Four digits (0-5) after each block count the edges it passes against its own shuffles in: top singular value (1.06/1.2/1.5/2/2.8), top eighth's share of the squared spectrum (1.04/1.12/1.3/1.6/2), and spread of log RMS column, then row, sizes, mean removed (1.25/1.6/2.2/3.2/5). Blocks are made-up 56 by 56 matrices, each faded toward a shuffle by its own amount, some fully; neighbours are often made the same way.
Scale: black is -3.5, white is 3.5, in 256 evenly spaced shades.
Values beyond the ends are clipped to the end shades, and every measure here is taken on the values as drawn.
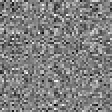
4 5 3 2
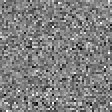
3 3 1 1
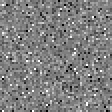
0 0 0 0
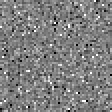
0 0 0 0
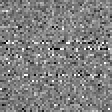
2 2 0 3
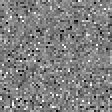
0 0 0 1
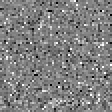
0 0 0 1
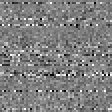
2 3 0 4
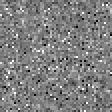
0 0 0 0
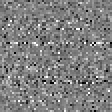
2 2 0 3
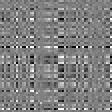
5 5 4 4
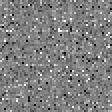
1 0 0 0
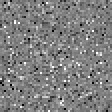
2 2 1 0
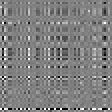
5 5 3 4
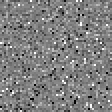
2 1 0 0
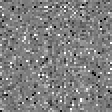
3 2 0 0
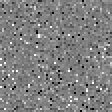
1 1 0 0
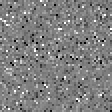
0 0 0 0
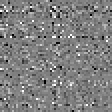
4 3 2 2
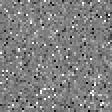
1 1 0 0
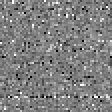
2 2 0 2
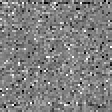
1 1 0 1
